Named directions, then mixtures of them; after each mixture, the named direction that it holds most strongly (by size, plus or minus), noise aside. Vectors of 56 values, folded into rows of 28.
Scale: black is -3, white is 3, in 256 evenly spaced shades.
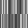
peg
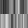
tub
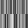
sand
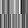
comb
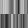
tub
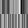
comb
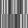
peg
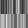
tub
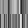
comb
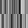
comb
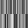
sand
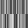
sand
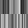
tub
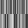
sand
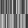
sand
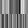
comb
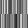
peg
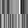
comb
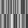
sand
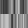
tub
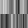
tub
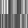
peg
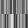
sand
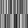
sand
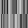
peg
